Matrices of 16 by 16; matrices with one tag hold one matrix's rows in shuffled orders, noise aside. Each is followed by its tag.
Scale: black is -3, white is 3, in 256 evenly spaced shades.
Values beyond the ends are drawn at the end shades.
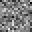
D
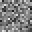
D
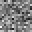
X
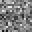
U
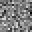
D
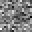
X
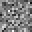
D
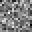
D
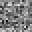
U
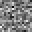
X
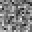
X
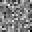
D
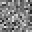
D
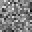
D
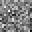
D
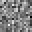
D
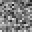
X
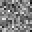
D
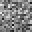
X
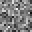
D
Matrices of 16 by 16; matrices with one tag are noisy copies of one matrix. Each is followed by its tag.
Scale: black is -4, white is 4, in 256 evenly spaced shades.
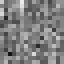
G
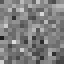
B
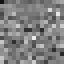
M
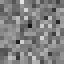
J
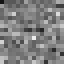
M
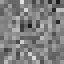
J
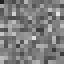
M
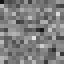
M
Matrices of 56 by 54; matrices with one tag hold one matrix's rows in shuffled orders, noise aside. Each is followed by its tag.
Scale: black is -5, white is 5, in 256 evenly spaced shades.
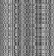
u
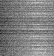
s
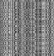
u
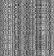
u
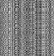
u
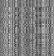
u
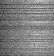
s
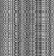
u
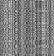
u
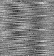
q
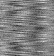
q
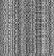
u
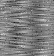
q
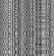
u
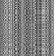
u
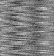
q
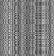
u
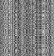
u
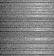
s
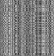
u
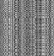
u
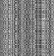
u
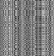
u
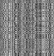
u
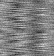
q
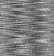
q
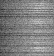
s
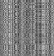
u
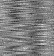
q
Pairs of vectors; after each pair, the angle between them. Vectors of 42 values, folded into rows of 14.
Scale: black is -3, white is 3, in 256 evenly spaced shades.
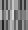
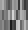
orthogonal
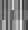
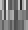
partly opposed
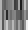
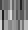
partly aligned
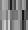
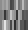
partly aligned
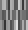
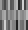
nearly opposite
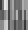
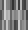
orthogonal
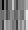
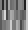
partly aligned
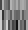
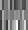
nearly opposite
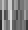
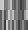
partly aligned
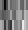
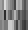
partly opposed
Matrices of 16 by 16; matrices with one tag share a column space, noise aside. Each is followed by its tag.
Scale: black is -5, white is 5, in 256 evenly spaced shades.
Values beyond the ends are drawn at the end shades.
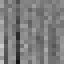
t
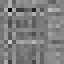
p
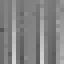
t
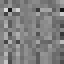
p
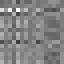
p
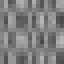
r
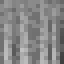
t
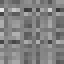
p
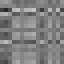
p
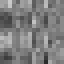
r
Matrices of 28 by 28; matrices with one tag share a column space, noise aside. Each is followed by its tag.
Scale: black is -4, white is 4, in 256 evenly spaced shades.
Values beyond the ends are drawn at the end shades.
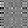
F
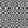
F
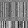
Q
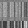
Q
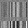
Q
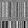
Q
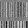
Q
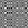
F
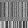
Q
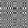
F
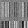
Q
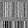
Q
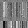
Q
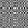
F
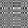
F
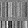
Q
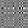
F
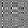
F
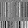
Q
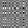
F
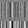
Q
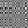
F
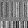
Q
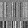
Q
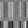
Q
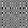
F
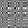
F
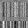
Q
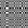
F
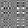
F
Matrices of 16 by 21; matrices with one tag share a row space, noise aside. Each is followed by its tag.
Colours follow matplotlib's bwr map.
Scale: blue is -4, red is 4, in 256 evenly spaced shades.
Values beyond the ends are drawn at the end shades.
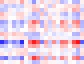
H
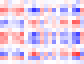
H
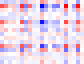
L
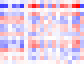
H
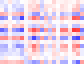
H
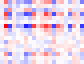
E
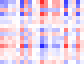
L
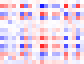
L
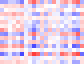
H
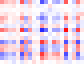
L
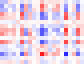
L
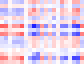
H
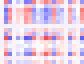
E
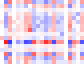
E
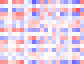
H
